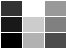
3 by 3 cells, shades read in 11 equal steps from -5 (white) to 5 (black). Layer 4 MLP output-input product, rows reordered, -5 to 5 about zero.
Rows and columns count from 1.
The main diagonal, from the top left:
3 -3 2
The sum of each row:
-3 1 5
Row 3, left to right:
5 -2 2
